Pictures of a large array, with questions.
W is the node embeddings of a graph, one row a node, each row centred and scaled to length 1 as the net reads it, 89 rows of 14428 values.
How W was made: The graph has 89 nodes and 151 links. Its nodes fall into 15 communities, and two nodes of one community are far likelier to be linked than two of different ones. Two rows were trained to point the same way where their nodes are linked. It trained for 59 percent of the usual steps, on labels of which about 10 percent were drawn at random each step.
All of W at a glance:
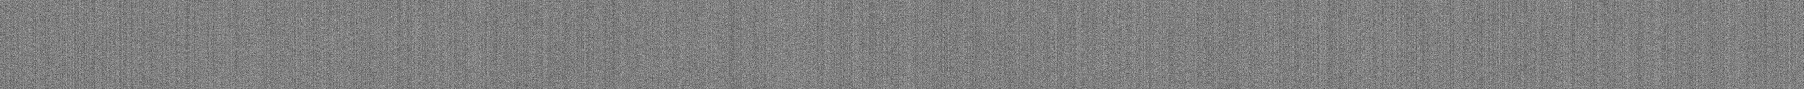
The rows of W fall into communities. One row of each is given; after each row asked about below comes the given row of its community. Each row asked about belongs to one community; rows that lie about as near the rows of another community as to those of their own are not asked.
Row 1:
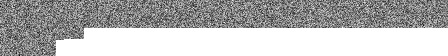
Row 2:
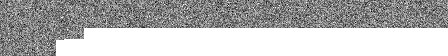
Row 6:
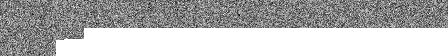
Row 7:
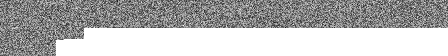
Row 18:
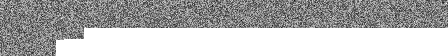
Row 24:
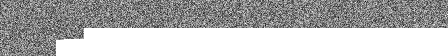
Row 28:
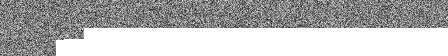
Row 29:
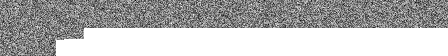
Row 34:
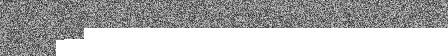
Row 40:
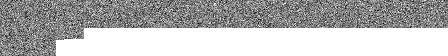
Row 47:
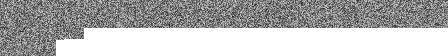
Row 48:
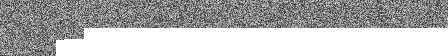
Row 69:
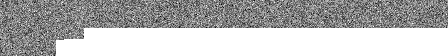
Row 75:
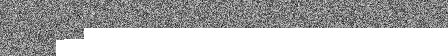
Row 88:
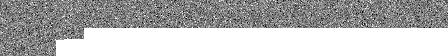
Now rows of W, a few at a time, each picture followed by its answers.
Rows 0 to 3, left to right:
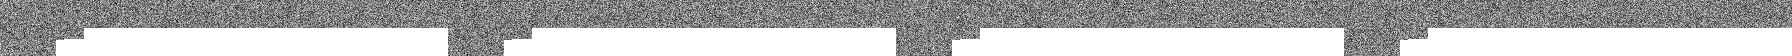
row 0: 75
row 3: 7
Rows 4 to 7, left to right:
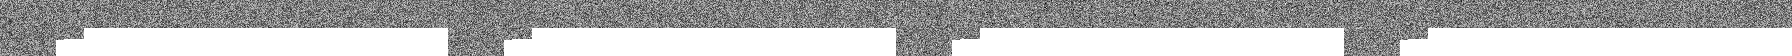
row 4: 75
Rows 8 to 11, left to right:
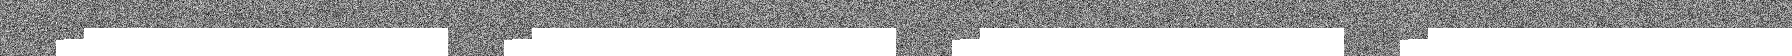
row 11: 88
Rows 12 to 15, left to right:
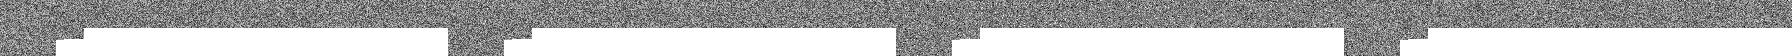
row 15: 2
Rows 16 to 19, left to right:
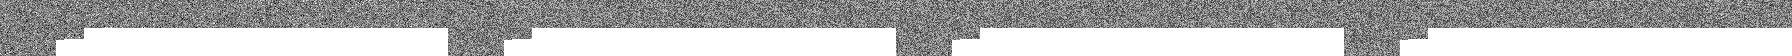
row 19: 40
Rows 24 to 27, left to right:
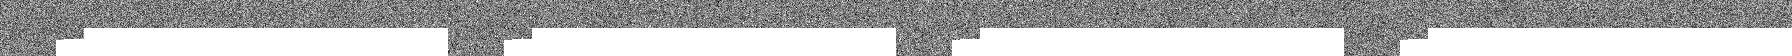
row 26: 18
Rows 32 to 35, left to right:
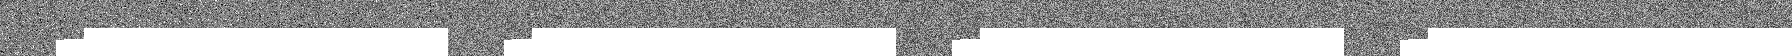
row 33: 6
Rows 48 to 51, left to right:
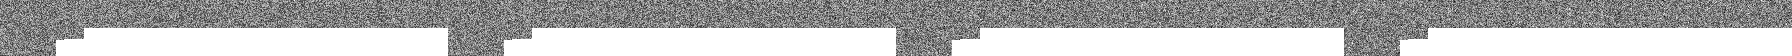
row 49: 24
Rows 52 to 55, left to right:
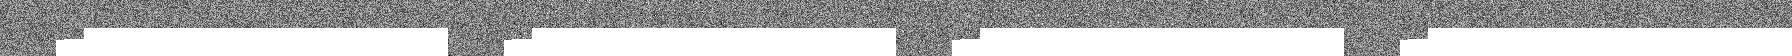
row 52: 75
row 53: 40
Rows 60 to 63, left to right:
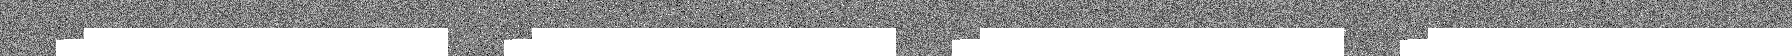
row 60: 29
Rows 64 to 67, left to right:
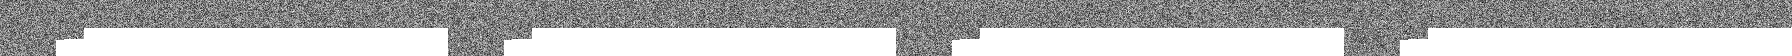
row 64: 29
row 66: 1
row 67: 34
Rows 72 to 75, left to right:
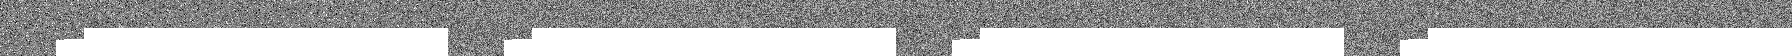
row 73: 29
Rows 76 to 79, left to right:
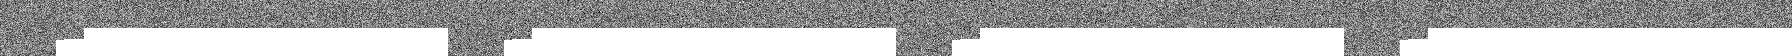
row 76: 69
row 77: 48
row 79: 6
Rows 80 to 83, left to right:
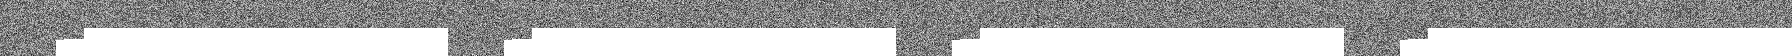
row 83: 69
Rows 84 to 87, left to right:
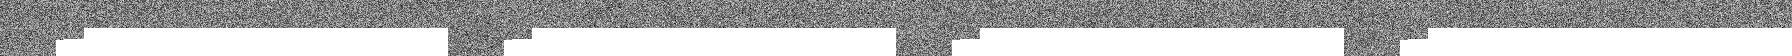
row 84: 7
